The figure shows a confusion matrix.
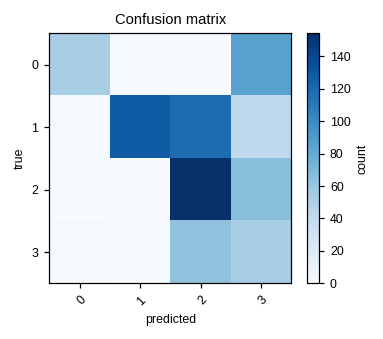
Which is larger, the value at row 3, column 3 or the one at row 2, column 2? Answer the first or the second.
the second
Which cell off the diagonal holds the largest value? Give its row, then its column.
1, 2
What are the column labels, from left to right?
0, 1, 2, 3
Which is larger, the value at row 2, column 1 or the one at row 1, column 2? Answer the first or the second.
the second
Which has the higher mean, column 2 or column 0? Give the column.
2
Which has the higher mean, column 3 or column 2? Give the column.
2
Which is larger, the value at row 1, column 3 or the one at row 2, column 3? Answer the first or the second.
the second
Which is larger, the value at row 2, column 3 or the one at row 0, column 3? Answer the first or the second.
the second
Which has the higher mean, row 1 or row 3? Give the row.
1
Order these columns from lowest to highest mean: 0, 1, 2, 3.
0, 1, 3, 2
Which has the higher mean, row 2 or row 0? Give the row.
2
